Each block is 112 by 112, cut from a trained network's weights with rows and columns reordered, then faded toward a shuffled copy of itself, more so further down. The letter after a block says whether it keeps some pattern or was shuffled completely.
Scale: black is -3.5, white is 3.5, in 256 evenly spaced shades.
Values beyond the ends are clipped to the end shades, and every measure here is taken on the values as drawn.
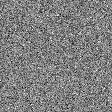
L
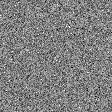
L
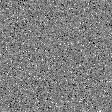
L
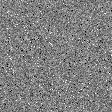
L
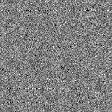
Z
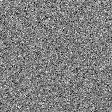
L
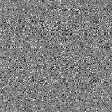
Z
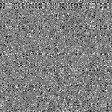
Z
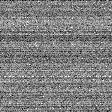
Z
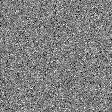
L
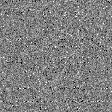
Z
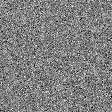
L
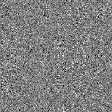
Z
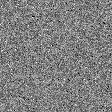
L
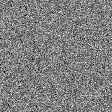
L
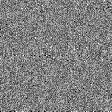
Z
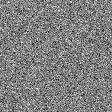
L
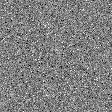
L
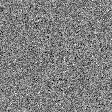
L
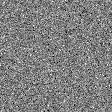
L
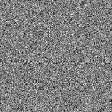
Z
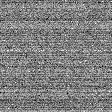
Z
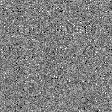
Z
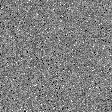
L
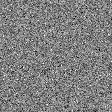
L
